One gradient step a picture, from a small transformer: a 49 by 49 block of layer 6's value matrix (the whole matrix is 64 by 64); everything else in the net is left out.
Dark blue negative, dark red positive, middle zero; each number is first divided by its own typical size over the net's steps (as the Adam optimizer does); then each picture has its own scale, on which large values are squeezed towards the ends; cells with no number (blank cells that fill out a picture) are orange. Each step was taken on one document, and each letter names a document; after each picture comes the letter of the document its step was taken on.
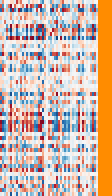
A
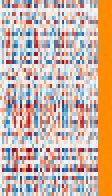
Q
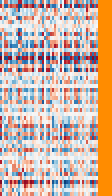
A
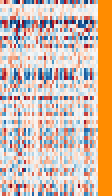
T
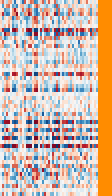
Q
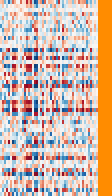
Q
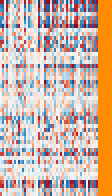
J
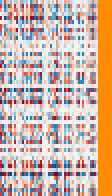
A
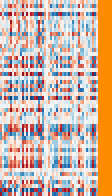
A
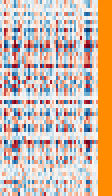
T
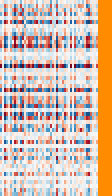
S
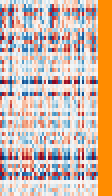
A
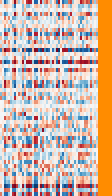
Q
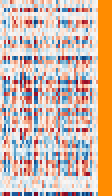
Q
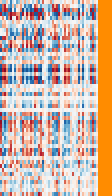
A
